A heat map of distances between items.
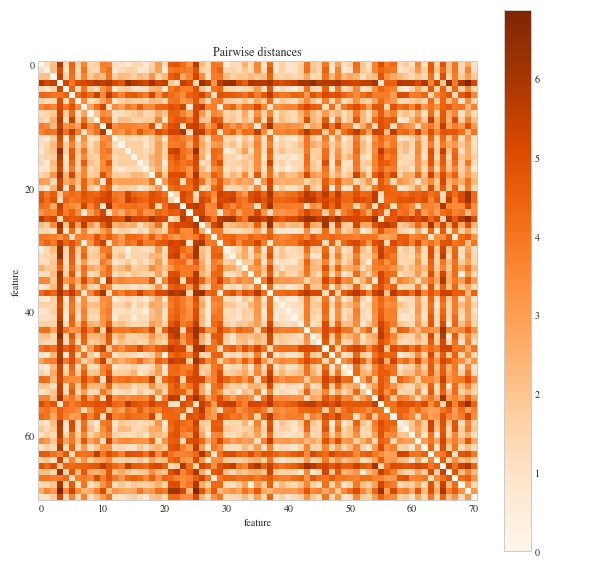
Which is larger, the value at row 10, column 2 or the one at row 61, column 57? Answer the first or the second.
the first
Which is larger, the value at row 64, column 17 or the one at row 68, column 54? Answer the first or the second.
the second
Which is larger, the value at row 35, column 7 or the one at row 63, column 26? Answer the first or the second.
the second
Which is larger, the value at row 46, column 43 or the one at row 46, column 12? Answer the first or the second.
the first
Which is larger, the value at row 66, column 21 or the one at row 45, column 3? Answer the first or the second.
the second
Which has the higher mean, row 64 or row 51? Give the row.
51
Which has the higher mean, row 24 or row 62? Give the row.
24
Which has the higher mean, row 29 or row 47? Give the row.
29
